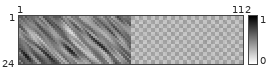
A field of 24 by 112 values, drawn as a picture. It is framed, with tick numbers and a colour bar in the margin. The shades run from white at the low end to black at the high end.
The table splits into one row of 2 panels. Panel 1,1: middling, slanting down to the right, strong in contrast. Panel 1,2: low, checkered.
